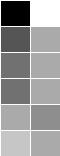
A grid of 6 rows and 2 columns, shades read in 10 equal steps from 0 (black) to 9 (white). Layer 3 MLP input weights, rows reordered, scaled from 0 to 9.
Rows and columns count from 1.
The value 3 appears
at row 2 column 1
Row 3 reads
4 6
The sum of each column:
24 38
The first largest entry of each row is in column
2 2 2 2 1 1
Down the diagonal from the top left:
0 6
